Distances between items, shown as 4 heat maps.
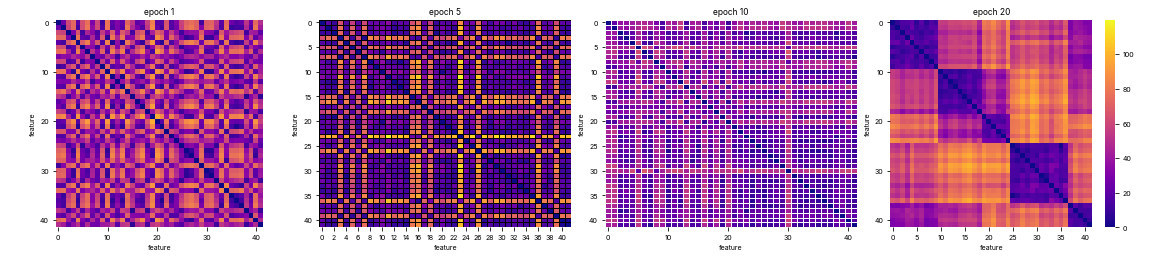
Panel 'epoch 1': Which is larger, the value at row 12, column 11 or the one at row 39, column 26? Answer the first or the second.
the second
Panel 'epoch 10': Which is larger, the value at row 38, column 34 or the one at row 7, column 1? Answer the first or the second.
the second
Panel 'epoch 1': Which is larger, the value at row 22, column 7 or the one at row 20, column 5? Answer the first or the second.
the second
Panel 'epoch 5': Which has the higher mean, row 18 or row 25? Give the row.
18
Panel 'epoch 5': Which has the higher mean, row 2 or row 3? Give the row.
3
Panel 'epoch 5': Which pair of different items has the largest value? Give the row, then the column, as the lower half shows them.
23, 11
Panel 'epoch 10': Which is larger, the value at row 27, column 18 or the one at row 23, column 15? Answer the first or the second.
the first
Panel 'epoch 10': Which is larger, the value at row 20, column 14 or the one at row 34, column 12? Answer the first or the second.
the first
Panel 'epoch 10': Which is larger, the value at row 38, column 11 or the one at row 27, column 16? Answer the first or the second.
the second
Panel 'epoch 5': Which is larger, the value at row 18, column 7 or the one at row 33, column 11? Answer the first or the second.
the second
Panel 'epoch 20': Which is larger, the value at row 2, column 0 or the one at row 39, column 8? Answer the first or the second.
the second
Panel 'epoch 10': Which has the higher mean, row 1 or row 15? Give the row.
1
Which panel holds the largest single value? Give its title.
epoch 5
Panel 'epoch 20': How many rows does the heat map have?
42
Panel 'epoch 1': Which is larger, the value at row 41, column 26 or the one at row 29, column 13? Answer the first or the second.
the first
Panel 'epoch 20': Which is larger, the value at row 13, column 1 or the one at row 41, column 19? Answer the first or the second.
the second
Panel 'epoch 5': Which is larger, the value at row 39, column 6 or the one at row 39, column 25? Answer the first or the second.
the second
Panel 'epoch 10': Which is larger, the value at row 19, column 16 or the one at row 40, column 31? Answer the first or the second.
the first
